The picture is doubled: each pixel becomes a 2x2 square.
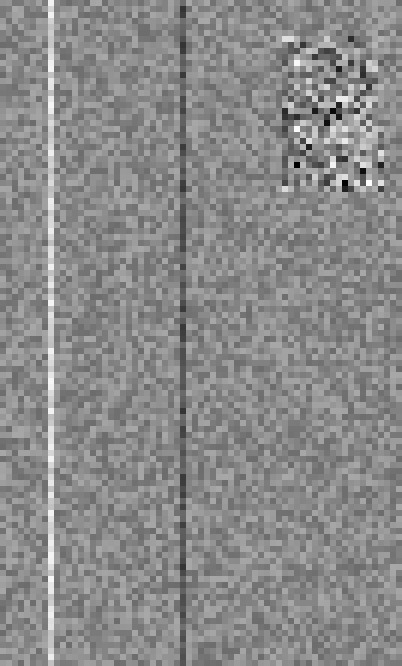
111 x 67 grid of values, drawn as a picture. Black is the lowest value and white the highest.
Odd patch: rougher, in the top right. Roughest part: top right. Mirror symmetry: none. Odd lines: columns 9 and 31. Stripes: none. Histogram: heavy tails on both sides.
